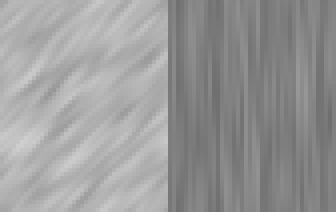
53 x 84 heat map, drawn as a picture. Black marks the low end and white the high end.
The table splits into one row of 2 panels. Panel 1,1: high, slanting up to the right, faint in contrast. Panel 1,2: middling, streaked downward, faint in contrast.
